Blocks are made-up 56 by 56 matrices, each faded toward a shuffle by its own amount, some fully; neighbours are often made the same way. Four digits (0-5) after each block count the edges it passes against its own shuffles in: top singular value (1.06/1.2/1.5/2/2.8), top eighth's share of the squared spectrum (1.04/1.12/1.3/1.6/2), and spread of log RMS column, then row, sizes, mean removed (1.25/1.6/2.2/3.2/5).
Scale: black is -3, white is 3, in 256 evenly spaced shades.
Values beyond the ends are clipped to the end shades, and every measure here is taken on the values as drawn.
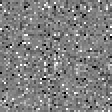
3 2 1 1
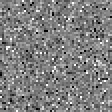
1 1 0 0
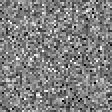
0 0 0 0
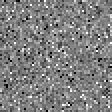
0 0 0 0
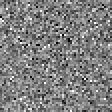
0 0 0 0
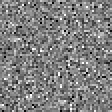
0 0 0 0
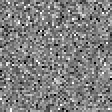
0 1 0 0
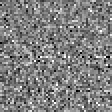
1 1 0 2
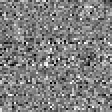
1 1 0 3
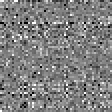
4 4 2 3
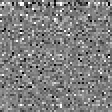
4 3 1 2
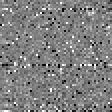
3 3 0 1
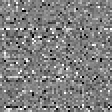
4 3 0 2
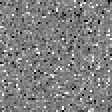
0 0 0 0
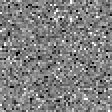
1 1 0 0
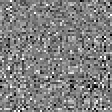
3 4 2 2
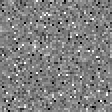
0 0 0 0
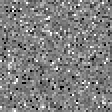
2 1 0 0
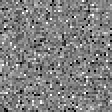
2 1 0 0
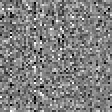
2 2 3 0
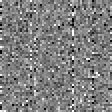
2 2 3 0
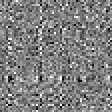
4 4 2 2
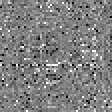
3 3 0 2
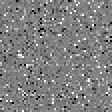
1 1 0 0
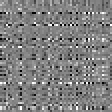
4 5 3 4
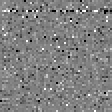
3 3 0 1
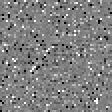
1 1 0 0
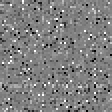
2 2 0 0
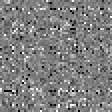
4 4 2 2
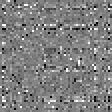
4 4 2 2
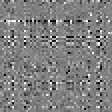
4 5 3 3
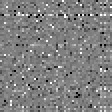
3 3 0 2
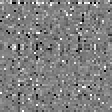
4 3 1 2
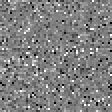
2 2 0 0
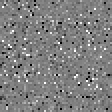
2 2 0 0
